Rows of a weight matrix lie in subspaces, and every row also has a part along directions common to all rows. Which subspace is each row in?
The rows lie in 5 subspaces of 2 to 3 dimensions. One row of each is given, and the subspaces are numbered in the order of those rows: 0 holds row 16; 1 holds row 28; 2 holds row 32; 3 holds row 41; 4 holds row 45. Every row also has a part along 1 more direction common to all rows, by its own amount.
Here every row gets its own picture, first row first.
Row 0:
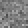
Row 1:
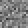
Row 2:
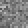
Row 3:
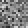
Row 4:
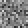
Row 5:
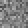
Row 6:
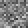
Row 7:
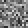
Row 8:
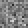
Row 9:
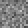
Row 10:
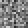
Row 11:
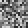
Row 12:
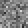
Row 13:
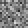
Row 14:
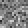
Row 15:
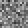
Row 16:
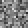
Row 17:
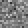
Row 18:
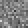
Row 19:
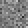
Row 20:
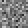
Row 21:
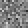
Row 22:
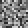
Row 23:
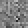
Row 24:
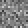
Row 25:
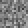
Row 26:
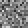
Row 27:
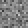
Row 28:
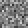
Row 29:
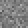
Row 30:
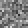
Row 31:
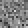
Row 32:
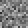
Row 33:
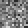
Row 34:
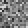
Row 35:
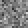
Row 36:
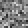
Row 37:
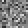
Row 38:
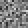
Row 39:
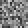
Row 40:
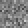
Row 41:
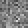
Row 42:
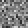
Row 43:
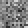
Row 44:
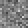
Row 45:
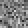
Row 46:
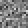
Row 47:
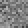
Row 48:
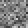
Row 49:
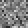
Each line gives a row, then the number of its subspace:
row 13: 1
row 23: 3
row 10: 2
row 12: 0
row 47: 0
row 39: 0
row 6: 1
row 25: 2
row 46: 2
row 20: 3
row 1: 2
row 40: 2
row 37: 3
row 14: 4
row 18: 4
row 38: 2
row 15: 1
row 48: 1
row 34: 0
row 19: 1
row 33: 3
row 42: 1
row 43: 3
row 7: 4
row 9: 3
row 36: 4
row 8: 1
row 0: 4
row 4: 3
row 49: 1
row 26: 1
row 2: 0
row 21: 2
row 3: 0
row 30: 4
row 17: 0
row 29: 2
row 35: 0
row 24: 3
